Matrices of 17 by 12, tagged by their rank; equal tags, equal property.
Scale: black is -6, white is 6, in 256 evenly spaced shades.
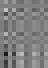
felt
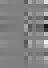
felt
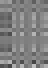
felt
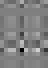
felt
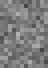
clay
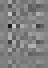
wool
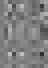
wool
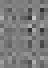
wool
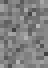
clay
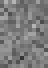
clay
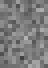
clay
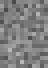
clay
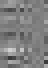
wool
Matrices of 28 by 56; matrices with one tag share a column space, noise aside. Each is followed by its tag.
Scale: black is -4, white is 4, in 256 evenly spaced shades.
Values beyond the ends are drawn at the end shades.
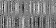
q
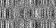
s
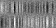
q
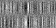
q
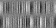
q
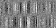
q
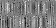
q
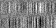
q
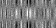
s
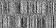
q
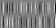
q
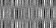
s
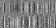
q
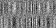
q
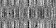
s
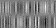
q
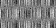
s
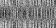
s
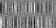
q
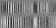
q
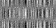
s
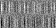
q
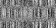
s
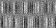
q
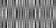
s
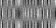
s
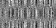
s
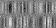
q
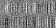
q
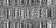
s
